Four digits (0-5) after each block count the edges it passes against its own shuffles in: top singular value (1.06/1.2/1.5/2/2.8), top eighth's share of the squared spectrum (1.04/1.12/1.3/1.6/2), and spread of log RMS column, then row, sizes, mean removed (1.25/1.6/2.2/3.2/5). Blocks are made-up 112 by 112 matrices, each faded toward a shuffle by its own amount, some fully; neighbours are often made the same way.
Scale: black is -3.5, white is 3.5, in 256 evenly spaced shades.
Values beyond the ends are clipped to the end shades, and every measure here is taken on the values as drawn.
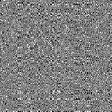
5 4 3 3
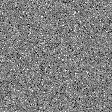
1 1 0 0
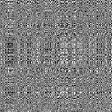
5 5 4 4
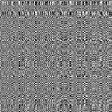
5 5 4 4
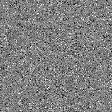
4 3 1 1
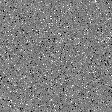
0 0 0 0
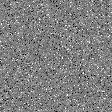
0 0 0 0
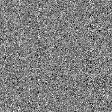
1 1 3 0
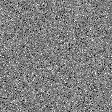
0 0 0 0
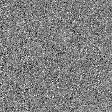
0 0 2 0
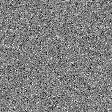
0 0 0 0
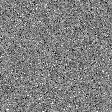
0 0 0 0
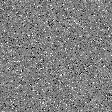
0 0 0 0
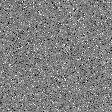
0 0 0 0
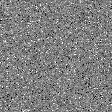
3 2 0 0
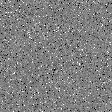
2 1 0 0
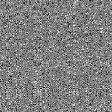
4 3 2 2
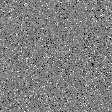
2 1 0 0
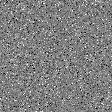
2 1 0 0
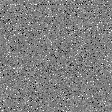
1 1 0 1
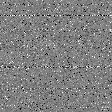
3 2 0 2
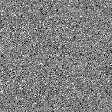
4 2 1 1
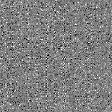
4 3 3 2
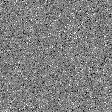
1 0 0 0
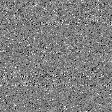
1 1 0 2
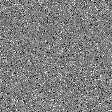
0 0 0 1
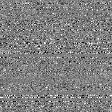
2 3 0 4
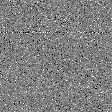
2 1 0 1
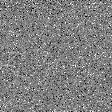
0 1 0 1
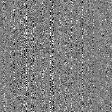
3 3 4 0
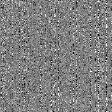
2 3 4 0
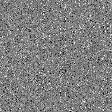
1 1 2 0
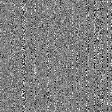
2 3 4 0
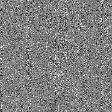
2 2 3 0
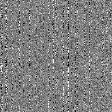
2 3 4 0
